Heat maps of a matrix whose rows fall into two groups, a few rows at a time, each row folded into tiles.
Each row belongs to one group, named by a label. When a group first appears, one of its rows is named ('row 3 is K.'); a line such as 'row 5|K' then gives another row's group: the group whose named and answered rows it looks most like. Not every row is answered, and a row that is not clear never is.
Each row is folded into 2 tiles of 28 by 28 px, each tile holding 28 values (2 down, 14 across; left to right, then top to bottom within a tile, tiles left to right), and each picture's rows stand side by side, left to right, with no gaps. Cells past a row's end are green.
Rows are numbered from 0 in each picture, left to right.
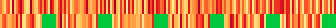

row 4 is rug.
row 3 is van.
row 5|rug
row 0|van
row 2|van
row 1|van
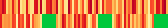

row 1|rug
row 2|van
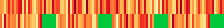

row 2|rug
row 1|van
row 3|van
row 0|van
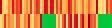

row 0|van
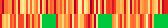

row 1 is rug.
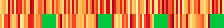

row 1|van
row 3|van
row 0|van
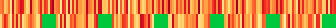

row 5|rug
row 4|van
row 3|van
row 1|van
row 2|rug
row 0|van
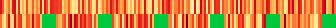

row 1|rug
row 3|rug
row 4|van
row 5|van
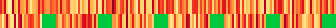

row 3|rug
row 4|rug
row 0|rug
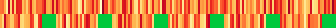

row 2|rug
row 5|van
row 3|van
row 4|rug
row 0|van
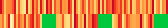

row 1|rug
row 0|rug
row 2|rug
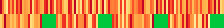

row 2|van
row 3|rug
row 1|rug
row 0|van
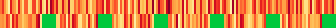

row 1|van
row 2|rug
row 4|van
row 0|rug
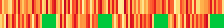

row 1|van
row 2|rug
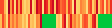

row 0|van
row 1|rug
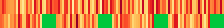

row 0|rug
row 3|van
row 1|rug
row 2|van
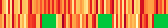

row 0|van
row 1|rug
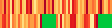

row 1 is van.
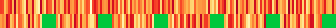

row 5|van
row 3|rug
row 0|rug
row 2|rug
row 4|van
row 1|van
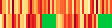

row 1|rug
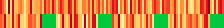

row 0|van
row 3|rug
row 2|rug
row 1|rug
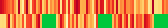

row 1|van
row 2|rug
